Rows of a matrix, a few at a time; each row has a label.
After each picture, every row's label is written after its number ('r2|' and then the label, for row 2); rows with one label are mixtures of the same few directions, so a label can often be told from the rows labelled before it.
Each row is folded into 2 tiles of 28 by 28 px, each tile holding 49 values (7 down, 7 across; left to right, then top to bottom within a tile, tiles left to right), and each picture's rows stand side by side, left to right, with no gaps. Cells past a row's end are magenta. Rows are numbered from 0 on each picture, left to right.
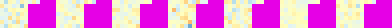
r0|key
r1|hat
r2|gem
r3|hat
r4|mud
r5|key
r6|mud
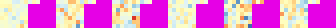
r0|hat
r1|hat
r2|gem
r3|key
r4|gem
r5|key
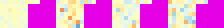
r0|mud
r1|hat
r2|hat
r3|gem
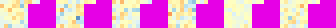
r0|mud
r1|gem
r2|gem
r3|key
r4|hat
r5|key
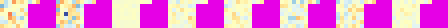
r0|hat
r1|hat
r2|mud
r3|gem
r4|hat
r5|hat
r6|gem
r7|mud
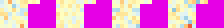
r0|mud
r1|key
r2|gem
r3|hat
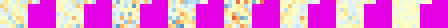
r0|hat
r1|hat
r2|key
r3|key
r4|hat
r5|gem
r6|hat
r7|mud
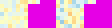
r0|key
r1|key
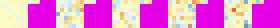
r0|hat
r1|key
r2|hat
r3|mud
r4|mud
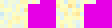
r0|key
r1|mud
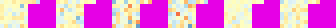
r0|mud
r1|gem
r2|gem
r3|hat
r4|key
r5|gem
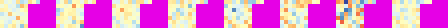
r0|hat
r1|gem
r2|mud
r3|mud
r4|mud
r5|key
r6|mud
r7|mud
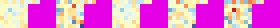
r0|mud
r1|gem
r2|mud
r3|gem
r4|mud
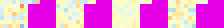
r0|mud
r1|mud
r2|mud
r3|gem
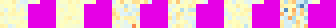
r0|key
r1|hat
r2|mud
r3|gem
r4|mud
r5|key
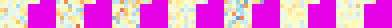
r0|gem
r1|mud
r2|mud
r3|gem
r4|hat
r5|mud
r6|mud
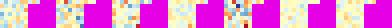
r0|key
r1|gem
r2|gem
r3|mud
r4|mud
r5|key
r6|hat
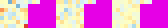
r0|gem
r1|mud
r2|hat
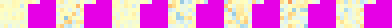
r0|mud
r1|key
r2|mud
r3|hat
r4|hat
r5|gem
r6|mud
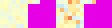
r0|hat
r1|hat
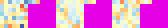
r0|mud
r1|hat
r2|mud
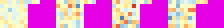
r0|mud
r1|mud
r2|key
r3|gem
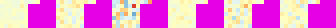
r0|mud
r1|key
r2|mud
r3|hat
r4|key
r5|hat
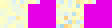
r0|hat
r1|key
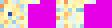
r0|hat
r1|gem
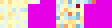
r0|gem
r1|mud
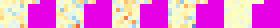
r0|mud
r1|hat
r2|hat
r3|gem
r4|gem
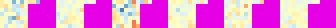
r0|hat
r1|key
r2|mud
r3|mud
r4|mud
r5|key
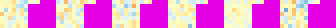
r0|key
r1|mud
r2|mud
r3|mud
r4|mud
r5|key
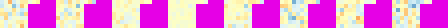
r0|mud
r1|mud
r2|key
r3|mud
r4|mud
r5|hat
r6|gem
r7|key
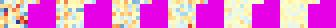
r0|gem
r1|gem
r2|key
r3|mud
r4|gem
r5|mud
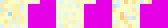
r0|hat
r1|key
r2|hat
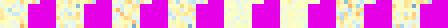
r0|mud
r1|mud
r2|hat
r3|mud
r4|hat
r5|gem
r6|mud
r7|mud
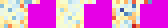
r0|mud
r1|hat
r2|mud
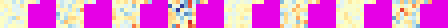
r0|hat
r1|key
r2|mud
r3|mud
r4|gem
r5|gem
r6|hat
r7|mud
